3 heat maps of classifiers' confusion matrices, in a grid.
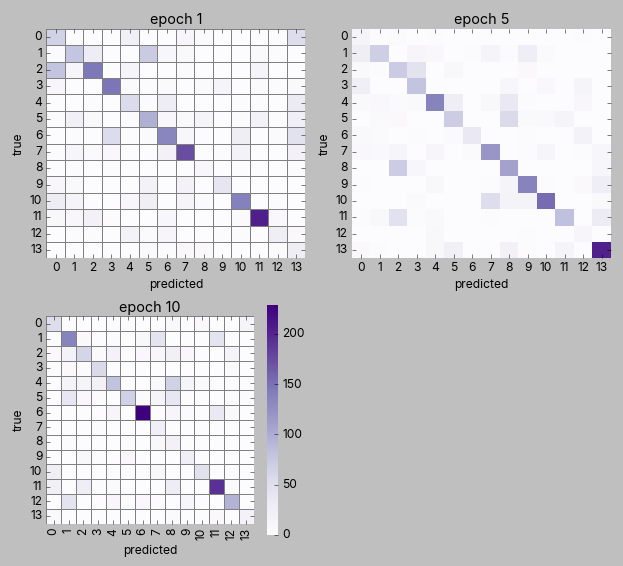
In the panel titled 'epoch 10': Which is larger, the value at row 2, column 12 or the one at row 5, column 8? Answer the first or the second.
the second
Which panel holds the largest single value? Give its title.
epoch 10
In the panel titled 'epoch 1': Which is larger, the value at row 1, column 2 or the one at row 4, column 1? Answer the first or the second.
the first
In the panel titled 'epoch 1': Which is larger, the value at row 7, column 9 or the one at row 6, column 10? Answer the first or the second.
the second
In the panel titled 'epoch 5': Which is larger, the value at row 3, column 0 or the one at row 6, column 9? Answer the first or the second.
the first
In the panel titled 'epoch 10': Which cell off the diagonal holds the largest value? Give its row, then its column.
4, 8
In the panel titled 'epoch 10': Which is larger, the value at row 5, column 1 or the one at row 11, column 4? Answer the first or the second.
the first
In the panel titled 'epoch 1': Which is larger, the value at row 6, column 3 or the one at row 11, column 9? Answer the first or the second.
the first
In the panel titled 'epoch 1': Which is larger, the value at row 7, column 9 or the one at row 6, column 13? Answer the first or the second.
the second
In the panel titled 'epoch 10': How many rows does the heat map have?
14
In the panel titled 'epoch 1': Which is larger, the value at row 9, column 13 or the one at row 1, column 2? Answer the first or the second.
the second
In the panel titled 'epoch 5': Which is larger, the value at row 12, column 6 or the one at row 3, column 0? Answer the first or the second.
the second
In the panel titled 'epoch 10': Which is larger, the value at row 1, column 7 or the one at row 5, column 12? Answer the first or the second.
the first
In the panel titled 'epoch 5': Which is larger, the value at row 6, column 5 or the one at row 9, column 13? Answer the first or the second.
the second
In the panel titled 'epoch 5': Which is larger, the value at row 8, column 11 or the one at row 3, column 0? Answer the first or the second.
the second
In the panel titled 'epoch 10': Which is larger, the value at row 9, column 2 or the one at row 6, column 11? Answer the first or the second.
the second
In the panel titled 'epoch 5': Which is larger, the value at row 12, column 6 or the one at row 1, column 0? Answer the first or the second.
the second
